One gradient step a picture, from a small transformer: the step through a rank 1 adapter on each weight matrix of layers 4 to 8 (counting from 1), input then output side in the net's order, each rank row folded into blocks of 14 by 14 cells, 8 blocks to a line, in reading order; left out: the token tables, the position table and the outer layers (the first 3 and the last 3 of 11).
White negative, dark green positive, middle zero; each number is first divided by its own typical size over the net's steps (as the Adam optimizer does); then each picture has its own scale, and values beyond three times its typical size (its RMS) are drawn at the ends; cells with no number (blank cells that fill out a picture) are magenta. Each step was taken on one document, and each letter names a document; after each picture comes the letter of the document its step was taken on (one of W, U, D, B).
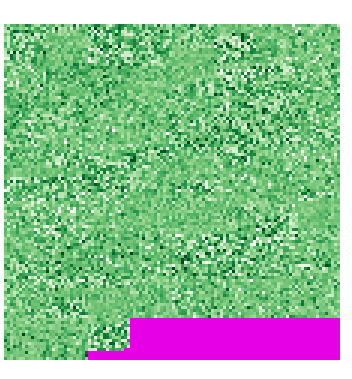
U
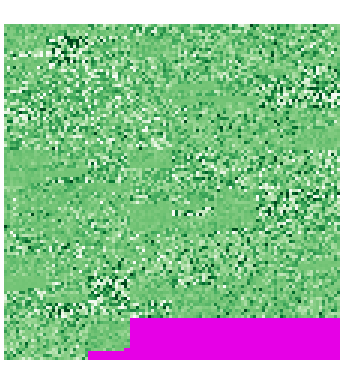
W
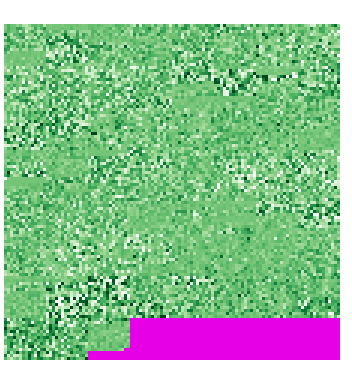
W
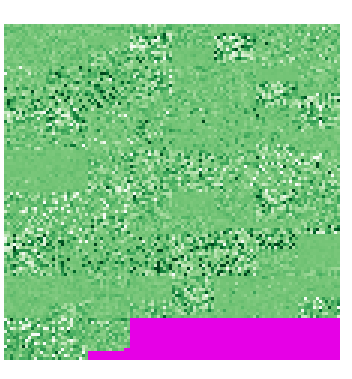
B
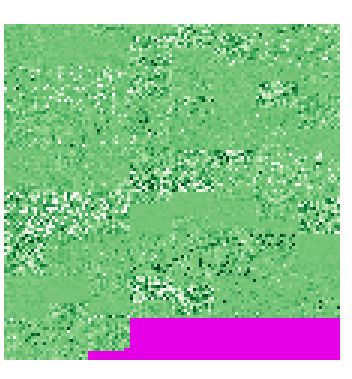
B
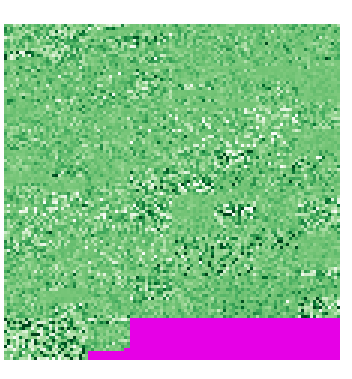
B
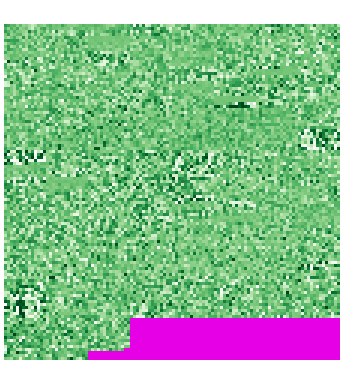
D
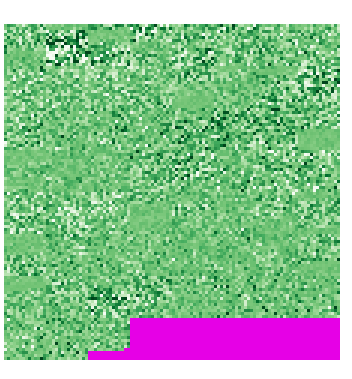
W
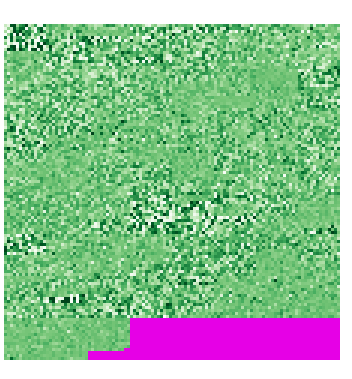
D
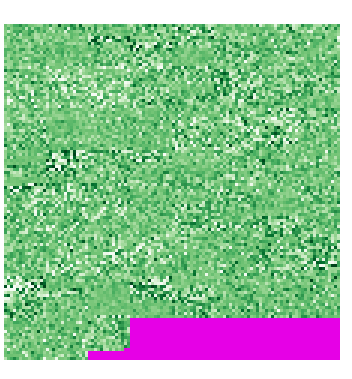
U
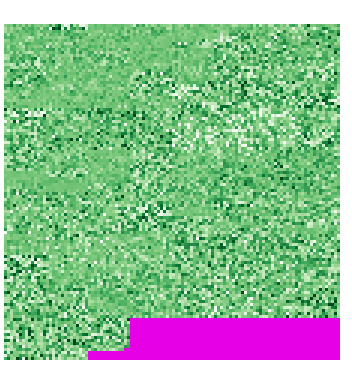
U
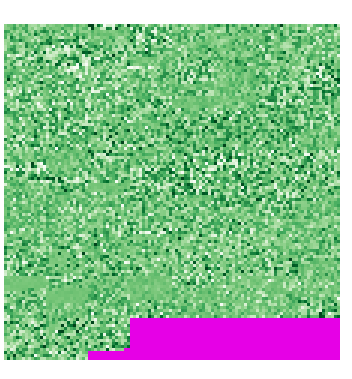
W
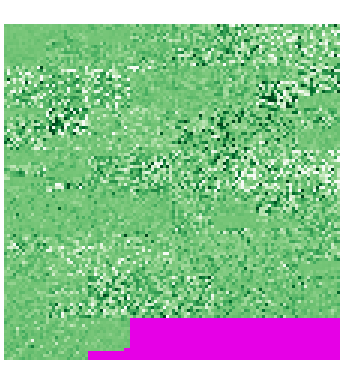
W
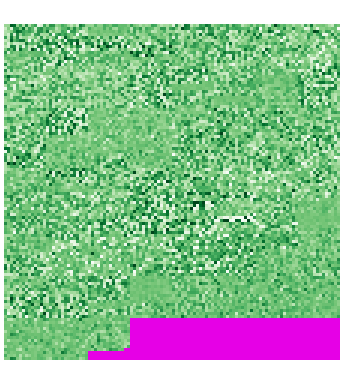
D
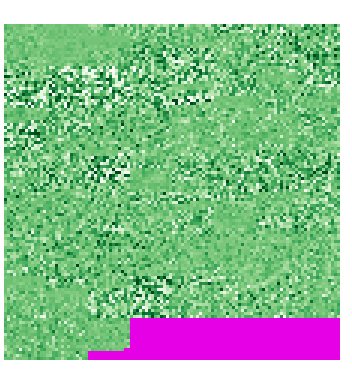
D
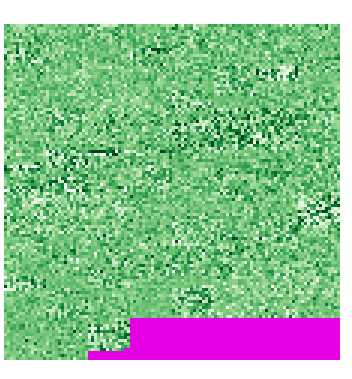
U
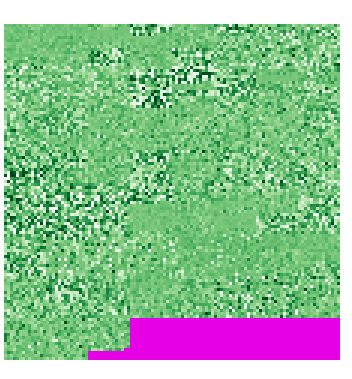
D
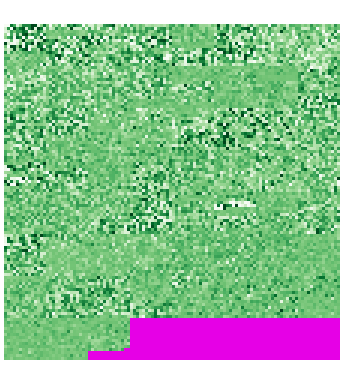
D
